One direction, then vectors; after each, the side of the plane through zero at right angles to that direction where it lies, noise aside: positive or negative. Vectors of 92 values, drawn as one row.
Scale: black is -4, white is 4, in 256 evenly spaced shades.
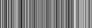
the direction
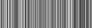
negative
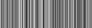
negative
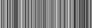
negative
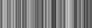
negative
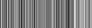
positive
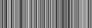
positive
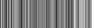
positive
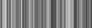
negative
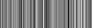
positive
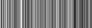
negative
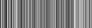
positive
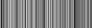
negative
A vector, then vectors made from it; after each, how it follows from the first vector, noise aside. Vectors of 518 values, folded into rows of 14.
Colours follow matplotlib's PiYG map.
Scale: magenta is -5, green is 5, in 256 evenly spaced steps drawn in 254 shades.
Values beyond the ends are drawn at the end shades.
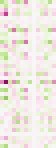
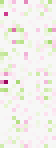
partly zeroed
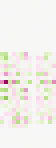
partly zeroed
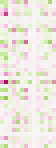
copied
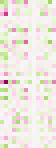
copied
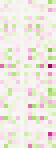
reversed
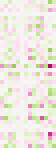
reversed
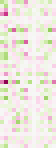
copied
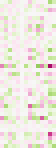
reversed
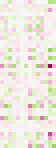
reversed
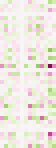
reversed
